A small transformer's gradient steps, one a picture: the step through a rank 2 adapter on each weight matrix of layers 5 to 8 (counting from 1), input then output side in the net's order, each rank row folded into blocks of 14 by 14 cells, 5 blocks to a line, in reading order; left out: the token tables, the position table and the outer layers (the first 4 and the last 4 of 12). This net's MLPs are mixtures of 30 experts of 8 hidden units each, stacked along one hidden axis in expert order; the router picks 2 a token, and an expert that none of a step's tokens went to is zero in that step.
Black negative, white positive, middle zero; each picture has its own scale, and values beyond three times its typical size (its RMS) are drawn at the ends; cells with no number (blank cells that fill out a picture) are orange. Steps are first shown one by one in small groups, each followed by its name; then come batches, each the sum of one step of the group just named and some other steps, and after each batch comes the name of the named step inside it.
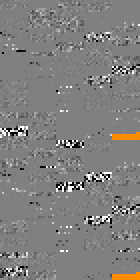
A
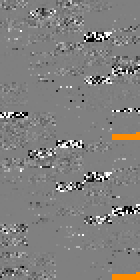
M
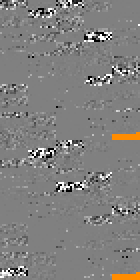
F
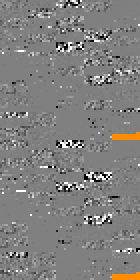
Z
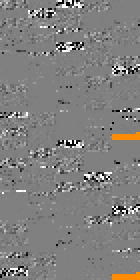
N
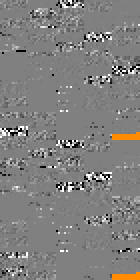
A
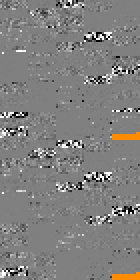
M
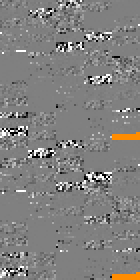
Z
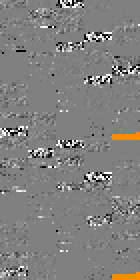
A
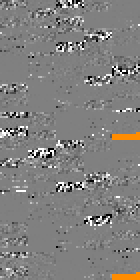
F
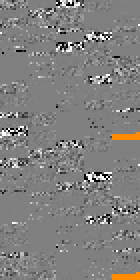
Z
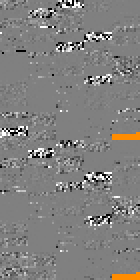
N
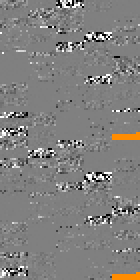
M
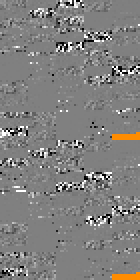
Z
